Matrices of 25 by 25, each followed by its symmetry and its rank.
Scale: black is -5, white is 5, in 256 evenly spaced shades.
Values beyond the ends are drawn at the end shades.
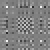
symmetric, rank two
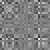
symmetric, rank two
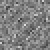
symmetric, full rank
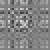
symmetric, rank two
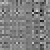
neither, rank three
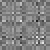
symmetric, rank two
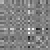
symmetric, rank three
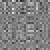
neither, rank three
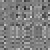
neither, rank three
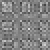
symmetric, rank three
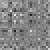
symmetric, rank three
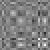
symmetric, rank two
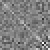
symmetric, rank five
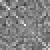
symmetric, rank five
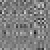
neither, rank three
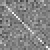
symmetric, full rank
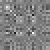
symmetric, rank three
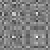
symmetric, rank two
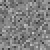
symmetric, full rank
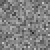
symmetric, full rank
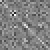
symmetric, rank five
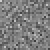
symmetric, full rank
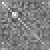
symmetric, rank five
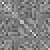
symmetric, rank five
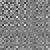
symmetric, rank three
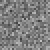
symmetric, full rank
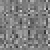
neither, rank three
